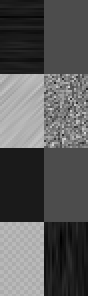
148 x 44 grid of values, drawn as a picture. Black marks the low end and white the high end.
It is made of 4 by 2 panels. Panel 1,1: very low, streaked across, faint in contrast. Panel 1,2: low, flat. Panel 2,1: high, slanting up to the right, faint in contrast. Panel 2,2: middling, fine-grained, strong in contrast. Panel 3,1: very low, flat. Panel 3,2: low, flat. Panel 4,1: high, checkered, faint in contrast. Panel 4,2: very low, streaked downward, faint in contrast.
